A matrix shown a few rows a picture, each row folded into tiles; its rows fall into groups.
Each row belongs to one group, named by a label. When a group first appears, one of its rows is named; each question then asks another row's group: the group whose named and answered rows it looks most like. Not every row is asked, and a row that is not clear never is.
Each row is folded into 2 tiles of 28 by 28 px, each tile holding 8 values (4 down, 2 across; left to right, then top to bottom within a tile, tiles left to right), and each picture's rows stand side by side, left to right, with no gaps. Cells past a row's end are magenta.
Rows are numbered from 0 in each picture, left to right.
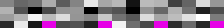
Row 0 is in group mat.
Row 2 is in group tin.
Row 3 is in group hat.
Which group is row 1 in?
hat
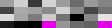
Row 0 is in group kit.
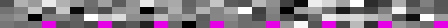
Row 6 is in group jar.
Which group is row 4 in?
hat
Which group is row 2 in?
hat
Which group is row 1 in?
mat
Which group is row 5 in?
tin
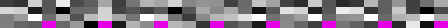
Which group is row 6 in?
hat
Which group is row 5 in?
hat
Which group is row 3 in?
tin
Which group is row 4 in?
hat
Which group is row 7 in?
mat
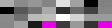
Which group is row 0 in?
tin
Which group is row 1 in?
jar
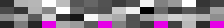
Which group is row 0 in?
kit
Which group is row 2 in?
hat
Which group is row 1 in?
mat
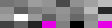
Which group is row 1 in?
kit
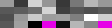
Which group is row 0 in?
tin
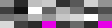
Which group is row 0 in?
tin
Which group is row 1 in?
hat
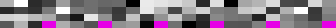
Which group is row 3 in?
kit
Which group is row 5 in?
hat
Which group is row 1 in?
mat
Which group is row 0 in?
jar
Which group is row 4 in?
kit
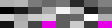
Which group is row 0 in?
jar
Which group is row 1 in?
mat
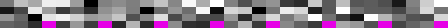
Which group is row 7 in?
kit
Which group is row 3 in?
kit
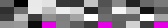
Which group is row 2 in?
mat
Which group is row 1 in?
hat
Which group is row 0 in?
tin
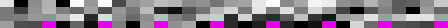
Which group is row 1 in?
kit
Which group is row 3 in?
tin
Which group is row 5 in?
kit
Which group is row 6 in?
jar
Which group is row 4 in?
kit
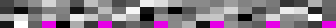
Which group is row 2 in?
hat
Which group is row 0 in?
jar
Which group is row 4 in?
mat
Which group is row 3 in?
tin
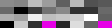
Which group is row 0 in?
jar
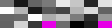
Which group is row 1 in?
kit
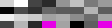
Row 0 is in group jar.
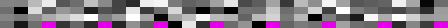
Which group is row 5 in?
kit
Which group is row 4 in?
tin
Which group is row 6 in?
mat
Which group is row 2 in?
hat
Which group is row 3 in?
mat
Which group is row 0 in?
kit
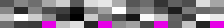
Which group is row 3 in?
tin
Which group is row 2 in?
mat
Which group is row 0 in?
jar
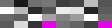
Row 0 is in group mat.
